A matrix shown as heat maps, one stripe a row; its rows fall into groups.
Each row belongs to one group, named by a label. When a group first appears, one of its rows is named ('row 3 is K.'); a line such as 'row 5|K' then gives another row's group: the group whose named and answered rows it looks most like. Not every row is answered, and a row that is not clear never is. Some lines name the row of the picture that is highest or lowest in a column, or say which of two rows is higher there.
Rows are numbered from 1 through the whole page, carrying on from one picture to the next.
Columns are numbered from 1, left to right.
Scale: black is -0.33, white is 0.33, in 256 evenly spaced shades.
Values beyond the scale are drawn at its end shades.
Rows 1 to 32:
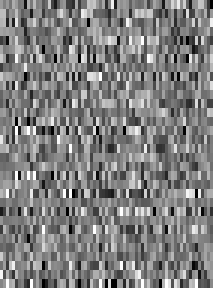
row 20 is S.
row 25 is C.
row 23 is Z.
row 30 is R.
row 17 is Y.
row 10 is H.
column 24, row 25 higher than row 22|No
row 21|R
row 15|S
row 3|H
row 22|Y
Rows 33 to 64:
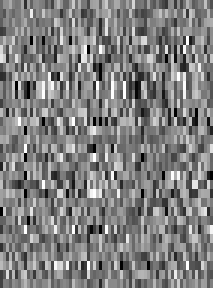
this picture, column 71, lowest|52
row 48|Y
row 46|R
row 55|S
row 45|H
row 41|C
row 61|H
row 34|Z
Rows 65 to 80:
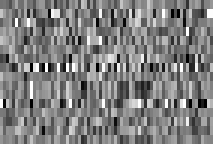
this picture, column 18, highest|66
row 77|H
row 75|Z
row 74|Z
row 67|S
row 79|R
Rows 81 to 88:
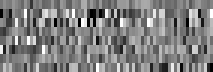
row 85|S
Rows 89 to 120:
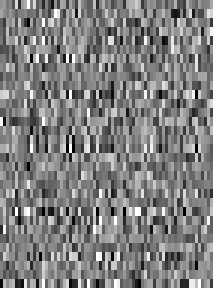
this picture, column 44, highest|112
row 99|Y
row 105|Y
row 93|S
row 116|Y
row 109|S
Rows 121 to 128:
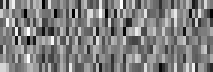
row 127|S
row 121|R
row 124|S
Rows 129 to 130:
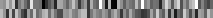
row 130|H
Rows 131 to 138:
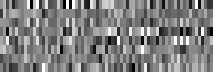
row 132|R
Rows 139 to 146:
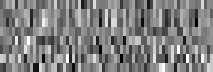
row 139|Z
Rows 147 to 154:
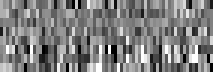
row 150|R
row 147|C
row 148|Y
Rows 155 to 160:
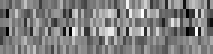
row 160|S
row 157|C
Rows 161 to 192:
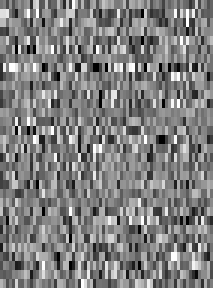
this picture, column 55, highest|181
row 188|R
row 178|Z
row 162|Y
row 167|Z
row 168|R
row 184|R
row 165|Y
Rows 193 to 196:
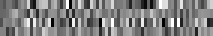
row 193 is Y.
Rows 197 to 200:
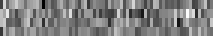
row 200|R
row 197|R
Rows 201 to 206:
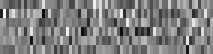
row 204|Z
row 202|R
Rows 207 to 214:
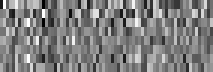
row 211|Y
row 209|S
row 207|R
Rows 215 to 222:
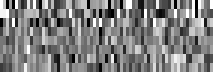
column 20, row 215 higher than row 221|Yes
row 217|Z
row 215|H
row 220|S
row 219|H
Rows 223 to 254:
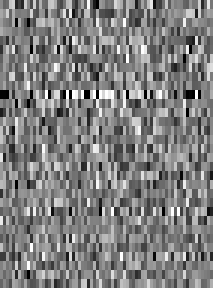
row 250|Z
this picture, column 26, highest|233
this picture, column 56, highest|251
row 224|Y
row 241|Z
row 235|Z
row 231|R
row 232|S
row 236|R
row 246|C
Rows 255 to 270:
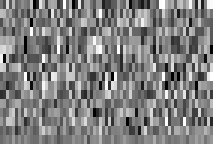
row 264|H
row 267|R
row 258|Z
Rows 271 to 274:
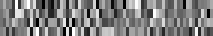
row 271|S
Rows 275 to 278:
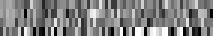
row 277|Z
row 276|C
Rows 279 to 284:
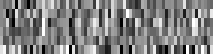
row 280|H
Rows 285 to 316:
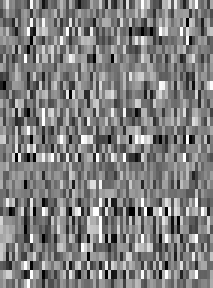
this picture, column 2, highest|300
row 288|Y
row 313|H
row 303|Y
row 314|H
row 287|Z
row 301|S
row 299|S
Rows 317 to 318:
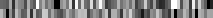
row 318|H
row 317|C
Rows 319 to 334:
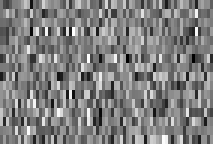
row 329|Y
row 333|S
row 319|H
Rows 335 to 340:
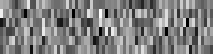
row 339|R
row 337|Z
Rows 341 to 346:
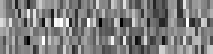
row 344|Y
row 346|Y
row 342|S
